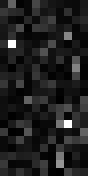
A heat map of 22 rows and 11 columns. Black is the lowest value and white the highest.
Ninth with the highest average: bottom right. Mirror symmetry: none. Average level on the scale: 10%. Slope: none. Histogram: skewed, a long tail of high values.
